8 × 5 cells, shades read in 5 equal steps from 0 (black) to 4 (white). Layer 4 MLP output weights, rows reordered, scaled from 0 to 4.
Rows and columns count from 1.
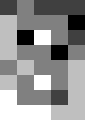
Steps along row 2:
down same same down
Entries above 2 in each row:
0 1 2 1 2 3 2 5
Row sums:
6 9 10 9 12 14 12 18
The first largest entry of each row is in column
2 1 3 1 2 3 1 1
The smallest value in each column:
1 0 1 0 0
